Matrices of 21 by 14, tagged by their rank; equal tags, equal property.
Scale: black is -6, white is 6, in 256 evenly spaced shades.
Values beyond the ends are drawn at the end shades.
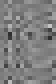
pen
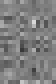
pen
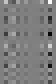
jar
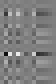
jar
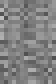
pen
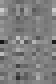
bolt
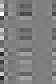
jar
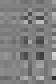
bolt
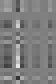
jar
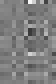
bolt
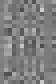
pen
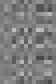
bolt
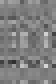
bolt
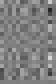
bolt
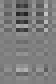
jar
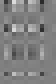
jar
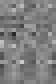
pen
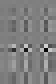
jar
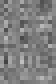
pen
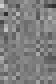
pen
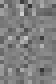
pen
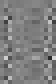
bolt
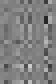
bolt
